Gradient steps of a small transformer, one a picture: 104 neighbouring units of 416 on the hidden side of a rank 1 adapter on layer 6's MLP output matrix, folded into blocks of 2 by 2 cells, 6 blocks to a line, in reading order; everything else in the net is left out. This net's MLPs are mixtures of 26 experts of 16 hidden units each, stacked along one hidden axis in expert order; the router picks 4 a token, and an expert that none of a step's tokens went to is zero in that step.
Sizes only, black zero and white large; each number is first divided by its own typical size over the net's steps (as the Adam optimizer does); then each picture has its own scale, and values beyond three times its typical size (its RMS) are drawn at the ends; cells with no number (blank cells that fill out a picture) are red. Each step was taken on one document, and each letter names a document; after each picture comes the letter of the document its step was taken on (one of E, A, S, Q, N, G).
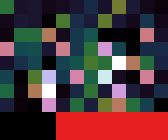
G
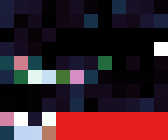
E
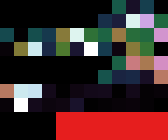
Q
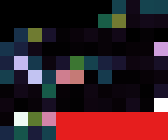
E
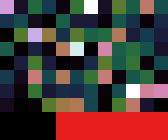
G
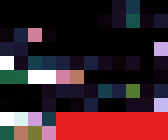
E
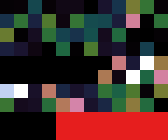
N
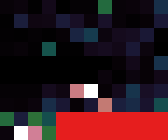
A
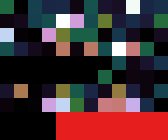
N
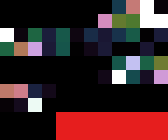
Q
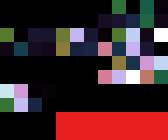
Q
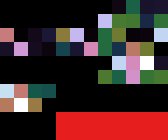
Q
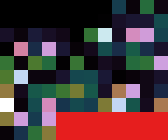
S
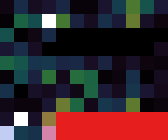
N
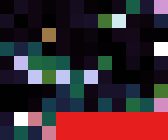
E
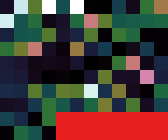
S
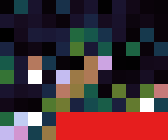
G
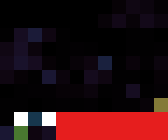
E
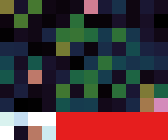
G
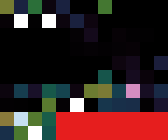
A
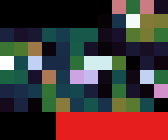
G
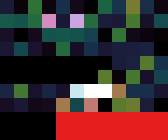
N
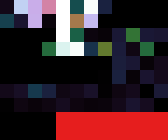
G
